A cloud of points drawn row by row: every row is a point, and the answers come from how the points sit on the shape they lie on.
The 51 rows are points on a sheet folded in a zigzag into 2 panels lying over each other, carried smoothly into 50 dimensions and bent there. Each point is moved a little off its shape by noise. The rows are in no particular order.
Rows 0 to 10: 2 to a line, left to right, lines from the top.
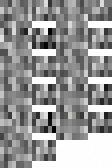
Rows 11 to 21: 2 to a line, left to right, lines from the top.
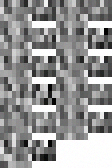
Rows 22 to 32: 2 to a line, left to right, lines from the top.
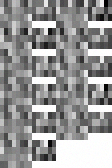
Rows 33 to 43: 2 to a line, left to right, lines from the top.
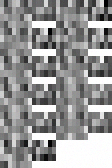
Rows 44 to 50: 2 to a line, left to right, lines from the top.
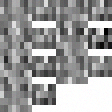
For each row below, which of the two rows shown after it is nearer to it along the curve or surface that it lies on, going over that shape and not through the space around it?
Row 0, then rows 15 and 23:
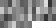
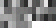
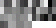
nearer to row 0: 23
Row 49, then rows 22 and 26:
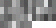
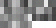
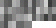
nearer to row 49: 22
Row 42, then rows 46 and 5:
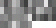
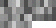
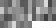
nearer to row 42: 5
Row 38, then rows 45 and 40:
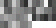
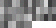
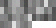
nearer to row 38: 40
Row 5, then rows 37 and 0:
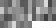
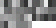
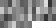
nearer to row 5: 0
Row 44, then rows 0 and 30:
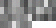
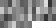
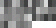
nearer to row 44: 0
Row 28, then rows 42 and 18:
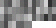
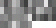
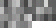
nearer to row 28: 18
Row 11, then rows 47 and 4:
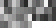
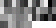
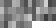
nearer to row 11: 47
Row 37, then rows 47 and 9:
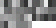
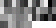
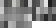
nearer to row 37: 9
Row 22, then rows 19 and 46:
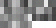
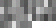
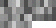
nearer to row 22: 19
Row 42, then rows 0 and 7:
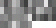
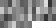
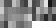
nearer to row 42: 0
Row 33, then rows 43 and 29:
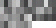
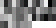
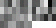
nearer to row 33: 43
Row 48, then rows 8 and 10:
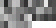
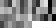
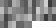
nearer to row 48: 10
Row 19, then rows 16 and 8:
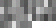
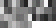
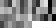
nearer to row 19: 16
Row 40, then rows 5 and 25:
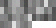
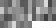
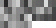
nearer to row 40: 5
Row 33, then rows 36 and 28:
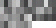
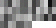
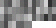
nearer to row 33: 28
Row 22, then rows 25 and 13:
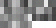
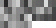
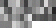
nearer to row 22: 13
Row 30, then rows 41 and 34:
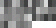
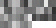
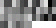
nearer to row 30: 34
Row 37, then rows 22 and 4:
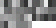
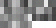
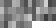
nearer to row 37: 4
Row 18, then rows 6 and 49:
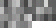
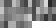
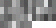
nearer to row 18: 6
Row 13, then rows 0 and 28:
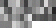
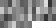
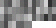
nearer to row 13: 0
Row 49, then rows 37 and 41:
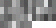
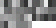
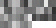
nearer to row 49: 41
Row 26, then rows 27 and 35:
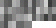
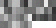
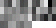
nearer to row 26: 35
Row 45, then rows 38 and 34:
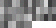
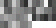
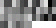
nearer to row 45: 34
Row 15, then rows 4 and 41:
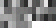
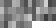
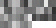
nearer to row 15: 4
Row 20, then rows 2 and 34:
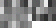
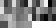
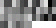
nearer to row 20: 2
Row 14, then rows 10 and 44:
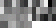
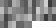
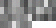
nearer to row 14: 44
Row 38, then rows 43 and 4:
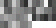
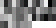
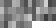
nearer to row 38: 43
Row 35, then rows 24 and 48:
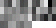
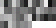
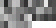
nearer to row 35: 24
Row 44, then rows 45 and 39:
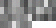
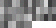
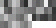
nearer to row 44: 39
